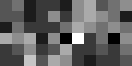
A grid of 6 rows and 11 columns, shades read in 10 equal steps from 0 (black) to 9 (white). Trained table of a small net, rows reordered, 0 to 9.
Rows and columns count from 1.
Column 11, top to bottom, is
5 1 4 5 4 3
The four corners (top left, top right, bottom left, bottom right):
3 5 2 3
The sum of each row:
36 37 39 43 34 35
